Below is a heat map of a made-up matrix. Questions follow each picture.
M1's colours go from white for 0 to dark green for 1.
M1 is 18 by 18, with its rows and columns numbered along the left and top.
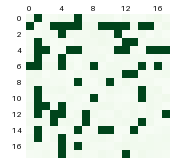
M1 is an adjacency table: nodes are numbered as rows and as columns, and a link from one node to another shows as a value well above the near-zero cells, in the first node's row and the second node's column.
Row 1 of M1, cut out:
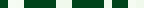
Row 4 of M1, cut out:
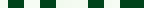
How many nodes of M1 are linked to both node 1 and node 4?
5
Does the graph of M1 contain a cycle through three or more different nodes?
yes
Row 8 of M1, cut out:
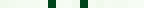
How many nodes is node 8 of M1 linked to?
2
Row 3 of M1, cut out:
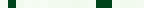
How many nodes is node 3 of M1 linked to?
3
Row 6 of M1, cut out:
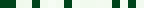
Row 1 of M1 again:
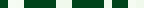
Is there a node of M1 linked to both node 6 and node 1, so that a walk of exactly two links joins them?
yes
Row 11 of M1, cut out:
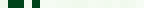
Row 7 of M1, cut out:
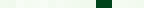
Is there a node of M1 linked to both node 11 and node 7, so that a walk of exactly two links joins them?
no
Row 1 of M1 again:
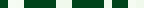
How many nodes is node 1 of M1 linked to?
11
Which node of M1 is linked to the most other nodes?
node 1
